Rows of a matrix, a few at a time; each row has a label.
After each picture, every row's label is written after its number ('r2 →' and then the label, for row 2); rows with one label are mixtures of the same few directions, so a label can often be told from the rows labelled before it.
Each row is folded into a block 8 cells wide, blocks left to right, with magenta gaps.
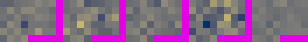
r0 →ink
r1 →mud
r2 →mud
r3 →mud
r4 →mud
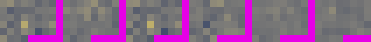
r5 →ink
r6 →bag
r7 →ink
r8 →mud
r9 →bag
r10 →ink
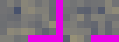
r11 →ink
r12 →bag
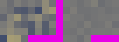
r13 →bag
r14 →mud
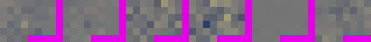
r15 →ink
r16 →ink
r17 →mud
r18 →mud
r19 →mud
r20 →bag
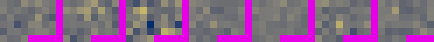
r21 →mud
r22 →bag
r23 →ink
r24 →ink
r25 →bag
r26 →ink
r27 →ink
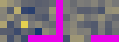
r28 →ink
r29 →bag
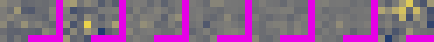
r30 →ink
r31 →ink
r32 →mud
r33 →mud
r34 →bag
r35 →ink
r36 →bag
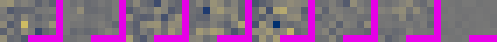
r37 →ink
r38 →ink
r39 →bag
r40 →ink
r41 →ink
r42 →mud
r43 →bag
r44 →mud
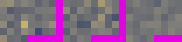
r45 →ink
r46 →mud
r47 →bag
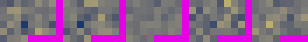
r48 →ink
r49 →mud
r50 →bag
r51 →mud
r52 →mud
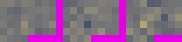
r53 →ink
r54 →ink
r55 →mud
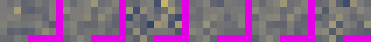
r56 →ink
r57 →bag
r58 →mud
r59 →mud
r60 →bag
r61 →mud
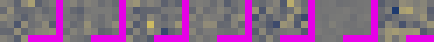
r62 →mud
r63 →ink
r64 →ink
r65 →mud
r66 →mud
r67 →mud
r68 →ink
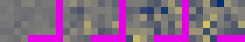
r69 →mud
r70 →ink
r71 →bag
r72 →mud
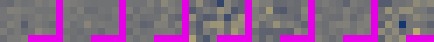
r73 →ink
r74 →ink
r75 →mud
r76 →bag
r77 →ink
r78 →bag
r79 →ink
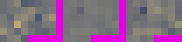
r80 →mud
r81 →ink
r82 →ink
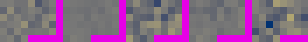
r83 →mud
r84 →bag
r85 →bag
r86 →bag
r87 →mud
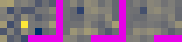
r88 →ink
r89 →ink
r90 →ink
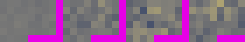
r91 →mud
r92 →mud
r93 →ink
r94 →bag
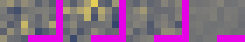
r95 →ink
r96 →bag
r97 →ink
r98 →bag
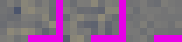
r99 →ink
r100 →bag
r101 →mud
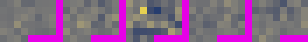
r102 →mud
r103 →mud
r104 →ink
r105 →mud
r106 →bag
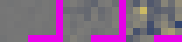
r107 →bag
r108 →bag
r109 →ink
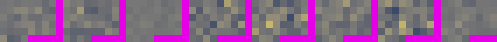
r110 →bag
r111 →ink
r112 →mud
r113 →mud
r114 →mud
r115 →bag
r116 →ink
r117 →mud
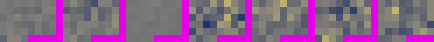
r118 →bag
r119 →bag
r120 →bag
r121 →mud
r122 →bag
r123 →bag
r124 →ink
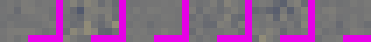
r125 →ink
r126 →ink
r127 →ink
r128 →mud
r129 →bag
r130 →ink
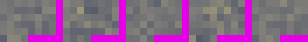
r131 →bag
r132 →ink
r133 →mud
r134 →bag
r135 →bag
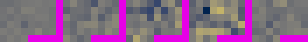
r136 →ink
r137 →bag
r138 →bag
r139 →ink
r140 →mud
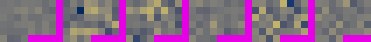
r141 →bag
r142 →ink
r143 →bag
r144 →ink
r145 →mud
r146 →mud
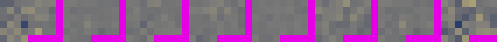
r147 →ink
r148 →ink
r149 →mud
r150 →bag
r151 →bag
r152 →bag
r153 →ink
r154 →mud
